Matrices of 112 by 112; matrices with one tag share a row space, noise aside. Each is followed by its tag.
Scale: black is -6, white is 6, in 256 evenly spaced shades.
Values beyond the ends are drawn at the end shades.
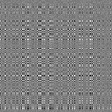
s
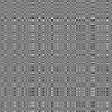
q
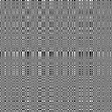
s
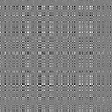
s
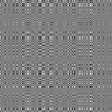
s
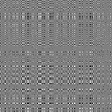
s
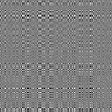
s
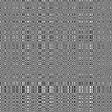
s
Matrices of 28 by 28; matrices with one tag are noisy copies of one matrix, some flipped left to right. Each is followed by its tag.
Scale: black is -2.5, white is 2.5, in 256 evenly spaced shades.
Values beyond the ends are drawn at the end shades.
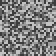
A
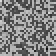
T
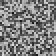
A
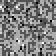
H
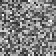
A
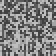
H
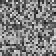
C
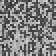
H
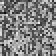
H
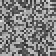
T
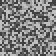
A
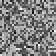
T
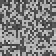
C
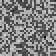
T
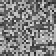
C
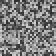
C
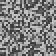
T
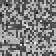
C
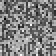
H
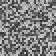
A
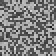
A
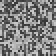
H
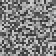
A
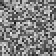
A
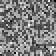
C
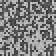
H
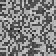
T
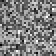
C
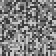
H
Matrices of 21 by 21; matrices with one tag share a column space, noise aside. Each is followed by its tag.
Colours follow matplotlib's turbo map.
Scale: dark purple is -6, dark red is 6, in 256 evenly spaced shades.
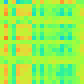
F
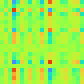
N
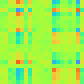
N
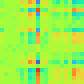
N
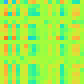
F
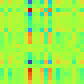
N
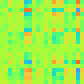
N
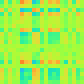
N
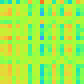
F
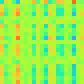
F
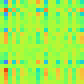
N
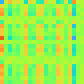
F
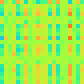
F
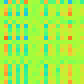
F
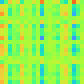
F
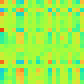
N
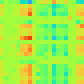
F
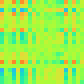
N
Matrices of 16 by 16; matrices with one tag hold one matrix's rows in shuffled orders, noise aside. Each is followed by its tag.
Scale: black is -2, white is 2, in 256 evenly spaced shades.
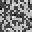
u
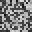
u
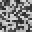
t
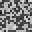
t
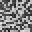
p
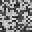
t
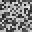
p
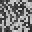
u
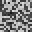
p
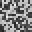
t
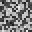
p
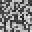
u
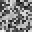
t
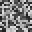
t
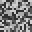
p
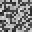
p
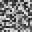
p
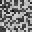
u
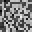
u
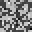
t
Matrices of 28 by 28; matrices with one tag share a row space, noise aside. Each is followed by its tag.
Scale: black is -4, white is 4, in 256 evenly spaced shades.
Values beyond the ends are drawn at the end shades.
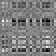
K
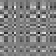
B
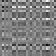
K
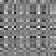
B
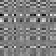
B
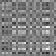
K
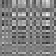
K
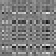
K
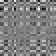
B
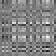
K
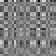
B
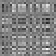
K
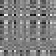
B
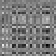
K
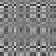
B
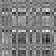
K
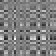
B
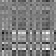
K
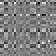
B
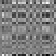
K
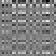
K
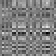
K
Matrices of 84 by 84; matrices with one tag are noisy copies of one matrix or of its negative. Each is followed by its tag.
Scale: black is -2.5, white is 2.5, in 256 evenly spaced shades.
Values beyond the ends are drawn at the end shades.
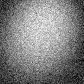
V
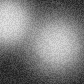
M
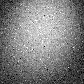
V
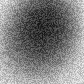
V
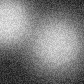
M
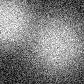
M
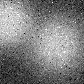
M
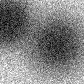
M
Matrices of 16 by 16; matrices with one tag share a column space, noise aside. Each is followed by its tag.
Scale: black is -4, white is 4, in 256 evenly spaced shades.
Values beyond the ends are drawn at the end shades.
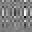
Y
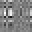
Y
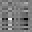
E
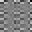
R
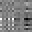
E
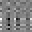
E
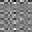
R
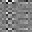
R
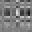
Y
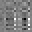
E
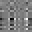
E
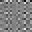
R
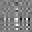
E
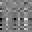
E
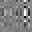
Y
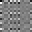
R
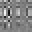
Y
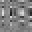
Y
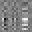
E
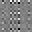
R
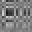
Y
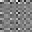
R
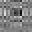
Y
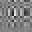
Y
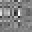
Y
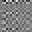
R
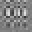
Y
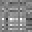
E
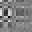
Y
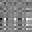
E
